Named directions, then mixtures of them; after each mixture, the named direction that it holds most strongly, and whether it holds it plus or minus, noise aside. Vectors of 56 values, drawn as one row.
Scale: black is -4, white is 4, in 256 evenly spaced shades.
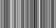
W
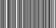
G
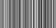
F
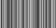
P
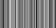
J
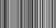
F, minus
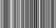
W, plus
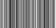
J, minus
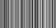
F, minus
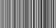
F, plus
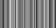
J, plus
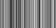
W, minus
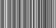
F, plus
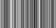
W, plus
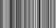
W, minus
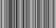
J, minus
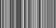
W, minus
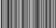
P, plus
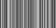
P, minus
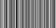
G, minus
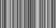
P, minus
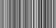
F, plus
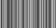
P, plus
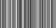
P, minus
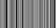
G, minus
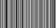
G, minus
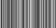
P, plus
